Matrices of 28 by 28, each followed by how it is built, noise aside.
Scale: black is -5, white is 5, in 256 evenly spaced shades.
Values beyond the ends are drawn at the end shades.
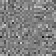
low rank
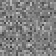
low rank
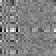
low rank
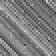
Toeplitz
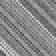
Toeplitz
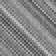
Toeplitz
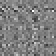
low rank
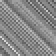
Toeplitz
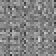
low rank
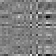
low rank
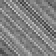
Toeplitz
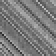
Toeplitz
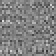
low rank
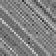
Toeplitz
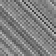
Toeplitz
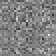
low rank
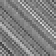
Toeplitz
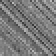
Toeplitz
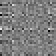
low rank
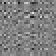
low rank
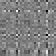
low rank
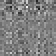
low rank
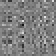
low rank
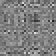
low rank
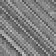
Toeplitz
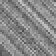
Toeplitz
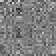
low rank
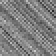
Toeplitz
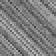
Toeplitz
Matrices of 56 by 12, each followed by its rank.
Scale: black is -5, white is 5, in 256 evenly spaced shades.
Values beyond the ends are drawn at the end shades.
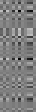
one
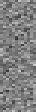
full rank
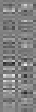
two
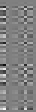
one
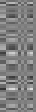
one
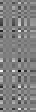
one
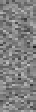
full rank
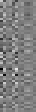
two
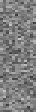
full rank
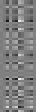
one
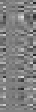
two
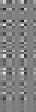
one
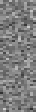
full rank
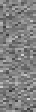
full rank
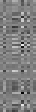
two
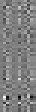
two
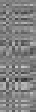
two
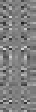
two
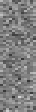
full rank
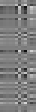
one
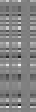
one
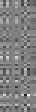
two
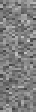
full rank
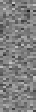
full rank
